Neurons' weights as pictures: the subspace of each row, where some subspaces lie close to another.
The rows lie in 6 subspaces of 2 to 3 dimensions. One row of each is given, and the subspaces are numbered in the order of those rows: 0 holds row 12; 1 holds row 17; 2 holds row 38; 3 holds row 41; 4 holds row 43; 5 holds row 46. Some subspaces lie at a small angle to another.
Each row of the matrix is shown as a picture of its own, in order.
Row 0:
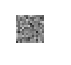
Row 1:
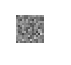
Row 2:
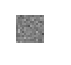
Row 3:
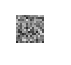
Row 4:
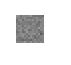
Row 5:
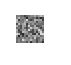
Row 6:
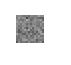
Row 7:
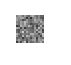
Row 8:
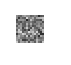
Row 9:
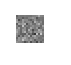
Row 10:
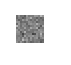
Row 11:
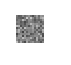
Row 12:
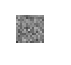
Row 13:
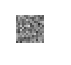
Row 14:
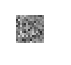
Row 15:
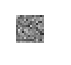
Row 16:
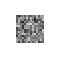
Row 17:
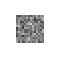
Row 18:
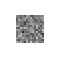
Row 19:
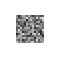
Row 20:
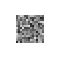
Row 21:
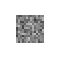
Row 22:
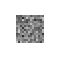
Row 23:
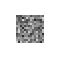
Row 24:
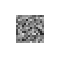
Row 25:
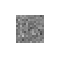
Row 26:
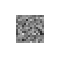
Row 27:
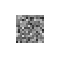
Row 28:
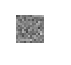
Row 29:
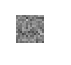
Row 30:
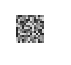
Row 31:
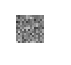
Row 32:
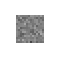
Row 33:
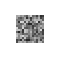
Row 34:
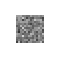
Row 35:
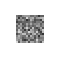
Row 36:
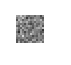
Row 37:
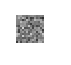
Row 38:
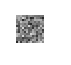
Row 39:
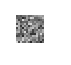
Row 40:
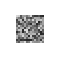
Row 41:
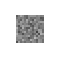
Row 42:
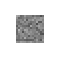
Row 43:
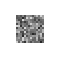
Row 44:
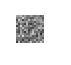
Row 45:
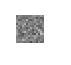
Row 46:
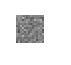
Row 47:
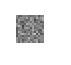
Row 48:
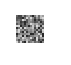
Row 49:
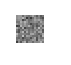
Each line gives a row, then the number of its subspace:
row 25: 5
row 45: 2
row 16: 1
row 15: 1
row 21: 1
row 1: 3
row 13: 3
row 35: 0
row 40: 3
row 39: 2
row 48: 4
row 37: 2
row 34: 5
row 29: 0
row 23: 5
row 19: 4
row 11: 4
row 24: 2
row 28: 3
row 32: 4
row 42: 1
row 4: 3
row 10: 4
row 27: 2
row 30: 1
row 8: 0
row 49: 4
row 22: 5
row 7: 4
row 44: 5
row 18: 4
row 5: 5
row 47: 1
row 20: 3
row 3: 0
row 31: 0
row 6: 0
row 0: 3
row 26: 2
